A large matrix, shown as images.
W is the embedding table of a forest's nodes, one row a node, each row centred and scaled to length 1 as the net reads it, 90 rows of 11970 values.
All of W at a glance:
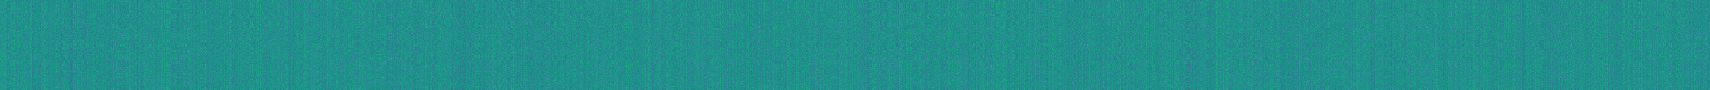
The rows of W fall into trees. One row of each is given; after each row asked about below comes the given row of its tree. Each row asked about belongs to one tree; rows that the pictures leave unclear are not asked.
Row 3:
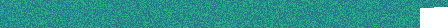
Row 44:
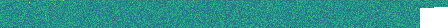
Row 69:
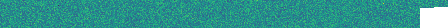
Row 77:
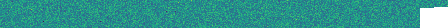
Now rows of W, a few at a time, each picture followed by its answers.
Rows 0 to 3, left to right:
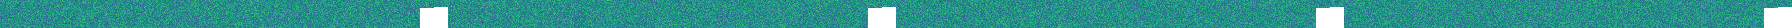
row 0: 69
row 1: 69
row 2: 3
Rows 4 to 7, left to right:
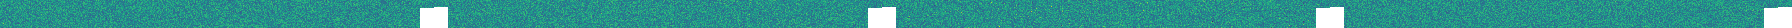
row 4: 44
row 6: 3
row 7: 3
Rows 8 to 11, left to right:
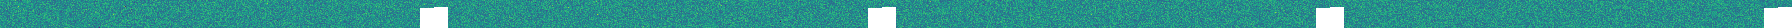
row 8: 77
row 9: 44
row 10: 3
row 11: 3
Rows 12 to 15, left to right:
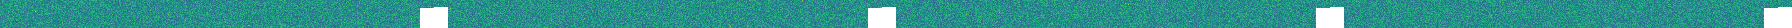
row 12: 3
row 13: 3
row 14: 69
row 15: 69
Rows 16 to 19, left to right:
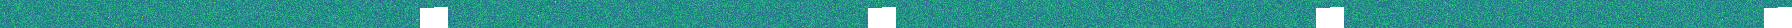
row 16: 77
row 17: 69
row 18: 44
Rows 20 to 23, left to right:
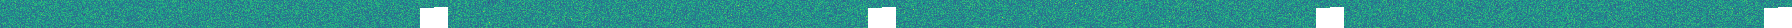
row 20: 69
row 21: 3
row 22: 3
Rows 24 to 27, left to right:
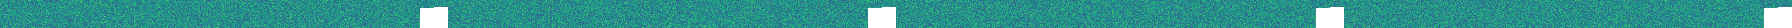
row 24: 3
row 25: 44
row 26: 3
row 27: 3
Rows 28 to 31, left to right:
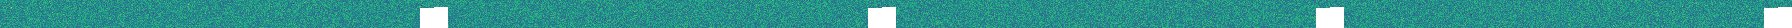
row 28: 69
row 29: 69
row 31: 77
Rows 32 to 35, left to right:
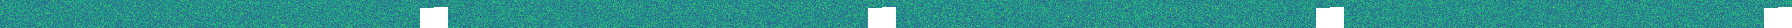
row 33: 69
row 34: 77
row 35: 44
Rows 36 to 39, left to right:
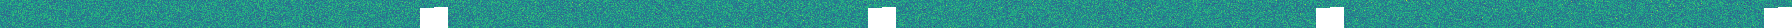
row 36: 77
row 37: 69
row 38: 44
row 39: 69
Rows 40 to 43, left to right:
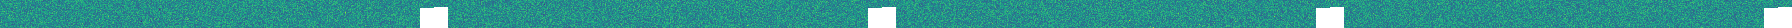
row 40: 3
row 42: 77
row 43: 44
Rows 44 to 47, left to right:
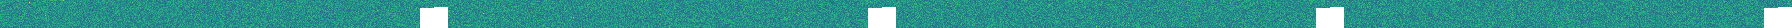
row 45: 44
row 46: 44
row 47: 3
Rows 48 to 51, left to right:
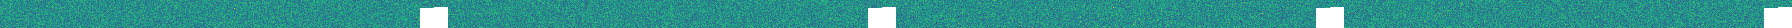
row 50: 77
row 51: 69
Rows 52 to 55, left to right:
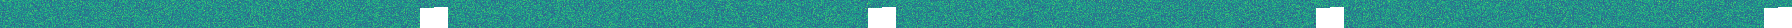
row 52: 3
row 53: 3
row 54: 69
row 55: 44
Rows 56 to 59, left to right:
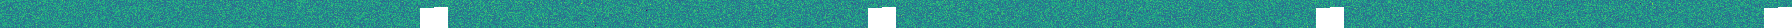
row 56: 44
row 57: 69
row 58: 69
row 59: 69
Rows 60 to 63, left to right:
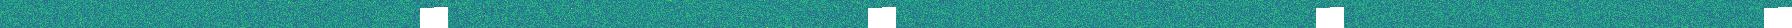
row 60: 3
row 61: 77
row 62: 3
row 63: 77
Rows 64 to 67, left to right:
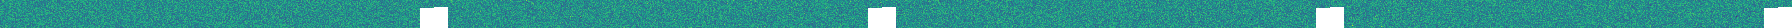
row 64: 3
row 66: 3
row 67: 69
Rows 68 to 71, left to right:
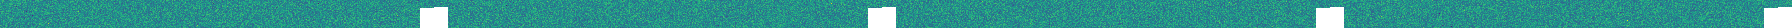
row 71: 44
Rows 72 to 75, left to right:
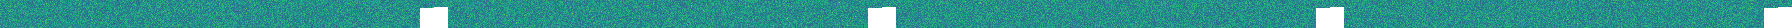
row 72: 3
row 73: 44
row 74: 69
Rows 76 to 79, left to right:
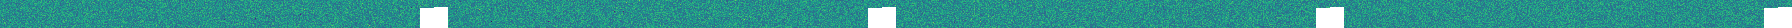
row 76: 69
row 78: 3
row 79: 3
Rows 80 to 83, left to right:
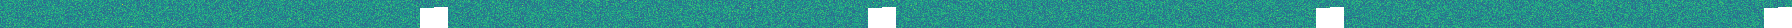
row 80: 3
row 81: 69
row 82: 3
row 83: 69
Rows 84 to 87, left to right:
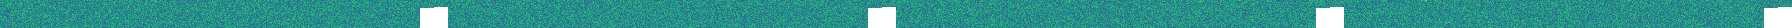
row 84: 77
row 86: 44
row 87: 3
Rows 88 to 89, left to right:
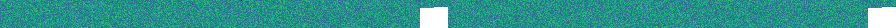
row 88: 3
